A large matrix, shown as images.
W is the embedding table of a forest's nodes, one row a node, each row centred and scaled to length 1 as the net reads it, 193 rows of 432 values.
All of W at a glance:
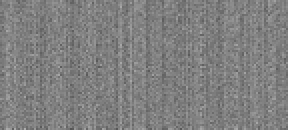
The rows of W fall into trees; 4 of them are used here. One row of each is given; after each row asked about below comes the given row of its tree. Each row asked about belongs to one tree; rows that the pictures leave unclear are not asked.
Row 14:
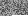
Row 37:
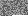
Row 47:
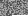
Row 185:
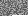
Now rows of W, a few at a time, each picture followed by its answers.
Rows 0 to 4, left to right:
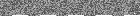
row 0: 37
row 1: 185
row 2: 185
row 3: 47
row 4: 14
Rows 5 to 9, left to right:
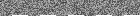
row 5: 185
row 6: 185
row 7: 14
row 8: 185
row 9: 185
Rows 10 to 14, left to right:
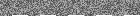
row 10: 47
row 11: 185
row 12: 37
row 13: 185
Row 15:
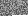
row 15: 185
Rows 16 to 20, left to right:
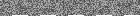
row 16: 14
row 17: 185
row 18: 47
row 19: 185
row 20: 47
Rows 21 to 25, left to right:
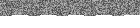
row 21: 47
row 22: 37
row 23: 37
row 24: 47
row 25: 185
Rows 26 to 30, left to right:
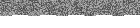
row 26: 14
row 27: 14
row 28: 14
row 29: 185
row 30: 37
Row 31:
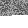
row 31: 14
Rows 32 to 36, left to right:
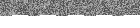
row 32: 14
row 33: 185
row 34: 47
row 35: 14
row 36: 185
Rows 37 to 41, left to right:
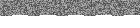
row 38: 47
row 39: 37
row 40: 47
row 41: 47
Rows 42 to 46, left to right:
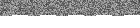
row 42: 14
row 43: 14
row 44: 47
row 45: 185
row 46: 47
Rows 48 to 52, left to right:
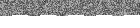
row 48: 47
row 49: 37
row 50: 185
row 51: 14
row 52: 14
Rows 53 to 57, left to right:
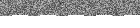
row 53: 185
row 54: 185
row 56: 47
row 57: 37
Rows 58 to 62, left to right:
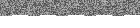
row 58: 185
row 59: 47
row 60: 185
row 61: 185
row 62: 37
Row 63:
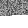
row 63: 47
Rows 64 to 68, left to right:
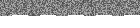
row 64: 185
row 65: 37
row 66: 47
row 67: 47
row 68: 47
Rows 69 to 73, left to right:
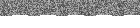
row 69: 37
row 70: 185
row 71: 47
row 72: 37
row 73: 47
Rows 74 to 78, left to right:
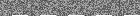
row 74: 47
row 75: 37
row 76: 37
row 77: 185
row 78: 47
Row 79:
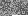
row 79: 14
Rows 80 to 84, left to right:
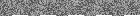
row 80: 37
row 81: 14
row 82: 185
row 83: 14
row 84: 14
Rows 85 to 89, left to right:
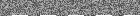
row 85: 185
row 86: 47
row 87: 37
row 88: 47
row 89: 47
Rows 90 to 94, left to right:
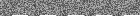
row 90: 37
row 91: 47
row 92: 47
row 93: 185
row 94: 185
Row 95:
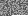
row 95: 47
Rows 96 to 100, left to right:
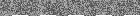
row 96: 14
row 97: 14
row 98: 37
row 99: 47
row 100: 47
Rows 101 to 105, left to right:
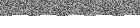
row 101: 47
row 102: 37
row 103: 37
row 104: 14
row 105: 37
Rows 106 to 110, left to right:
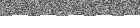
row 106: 185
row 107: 37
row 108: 14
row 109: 47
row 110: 47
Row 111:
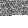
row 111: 47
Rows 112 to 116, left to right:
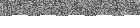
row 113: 47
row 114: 14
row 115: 37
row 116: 14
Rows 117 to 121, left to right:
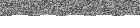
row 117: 47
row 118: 37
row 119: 185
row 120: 14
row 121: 37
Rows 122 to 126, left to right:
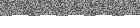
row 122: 47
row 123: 37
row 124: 14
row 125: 47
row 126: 37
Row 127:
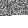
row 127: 47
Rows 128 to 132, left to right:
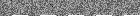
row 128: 37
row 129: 37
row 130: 185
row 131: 185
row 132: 185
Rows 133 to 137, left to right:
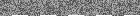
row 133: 14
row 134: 14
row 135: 37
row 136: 14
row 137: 47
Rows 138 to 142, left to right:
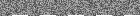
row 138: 185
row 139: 47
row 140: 185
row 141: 47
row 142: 37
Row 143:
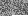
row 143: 14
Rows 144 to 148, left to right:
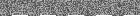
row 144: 47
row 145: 47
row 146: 47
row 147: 37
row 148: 47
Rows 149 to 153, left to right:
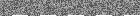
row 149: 37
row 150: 14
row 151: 185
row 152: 47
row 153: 185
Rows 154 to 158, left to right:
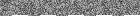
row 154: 14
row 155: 37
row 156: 14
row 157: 14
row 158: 185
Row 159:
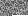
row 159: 47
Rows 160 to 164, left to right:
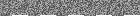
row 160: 185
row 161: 185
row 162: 37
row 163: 47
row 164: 47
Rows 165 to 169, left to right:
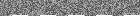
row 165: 185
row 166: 14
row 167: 185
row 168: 37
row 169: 185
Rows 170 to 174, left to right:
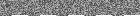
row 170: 47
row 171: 37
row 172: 37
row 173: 47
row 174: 185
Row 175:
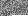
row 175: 185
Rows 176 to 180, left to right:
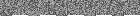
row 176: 37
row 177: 14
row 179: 47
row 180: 47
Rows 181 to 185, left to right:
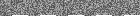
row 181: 37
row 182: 185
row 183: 47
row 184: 185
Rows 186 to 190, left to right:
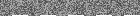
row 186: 185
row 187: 37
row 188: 14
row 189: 47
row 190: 47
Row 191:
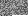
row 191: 185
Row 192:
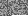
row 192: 47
